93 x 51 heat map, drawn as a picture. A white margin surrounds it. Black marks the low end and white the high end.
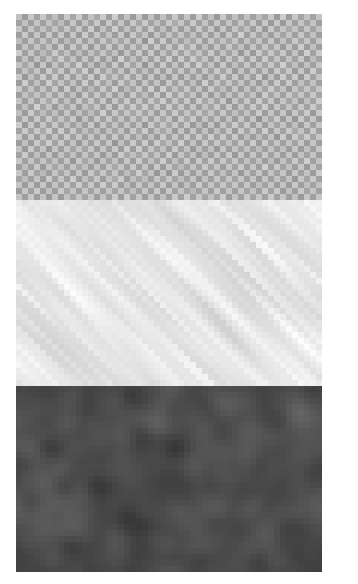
The table splits into 3 rows of 1 panel. Panel 1,1: high, checkered. Panel 2,1: very high, slanting down to the right, faint in contrast. Panel 3,1: low, blotchy, faint in contrast.
